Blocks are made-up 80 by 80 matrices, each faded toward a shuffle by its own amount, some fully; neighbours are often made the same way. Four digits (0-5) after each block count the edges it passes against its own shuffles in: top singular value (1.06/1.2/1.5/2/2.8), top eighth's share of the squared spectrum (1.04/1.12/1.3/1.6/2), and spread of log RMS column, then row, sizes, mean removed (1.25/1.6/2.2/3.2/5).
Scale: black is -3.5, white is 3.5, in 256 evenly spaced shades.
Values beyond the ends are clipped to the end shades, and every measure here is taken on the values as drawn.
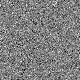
0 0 0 0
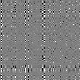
5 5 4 3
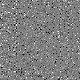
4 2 1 1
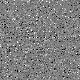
2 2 1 1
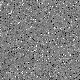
0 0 0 0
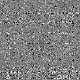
3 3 2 3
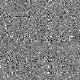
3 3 2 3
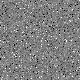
1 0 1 0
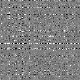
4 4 3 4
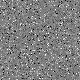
0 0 0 0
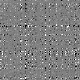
4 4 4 3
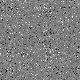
2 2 0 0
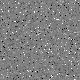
0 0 0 0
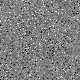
0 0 0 0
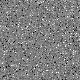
1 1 1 0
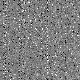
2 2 2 0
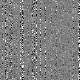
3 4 4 0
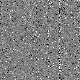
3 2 2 0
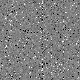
2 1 1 0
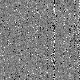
2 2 3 0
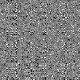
4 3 2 2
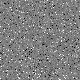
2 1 0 0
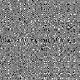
4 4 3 2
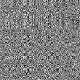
4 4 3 3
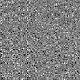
4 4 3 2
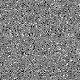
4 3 1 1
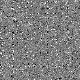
1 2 2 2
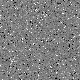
0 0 0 0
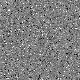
0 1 1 0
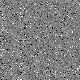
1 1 1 1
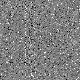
3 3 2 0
